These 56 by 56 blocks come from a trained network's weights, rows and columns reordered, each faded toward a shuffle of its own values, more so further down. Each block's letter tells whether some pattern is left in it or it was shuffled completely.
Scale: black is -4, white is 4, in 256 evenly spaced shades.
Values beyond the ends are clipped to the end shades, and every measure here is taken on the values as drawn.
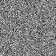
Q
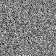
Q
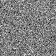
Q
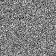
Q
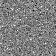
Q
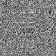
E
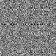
E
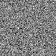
E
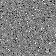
Q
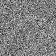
Q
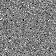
Q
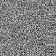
E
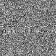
E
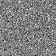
Q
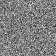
Q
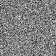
Q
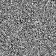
Q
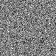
Q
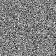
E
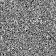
Q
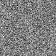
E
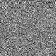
E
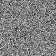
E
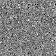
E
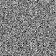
E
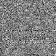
E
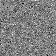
Q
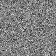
Q
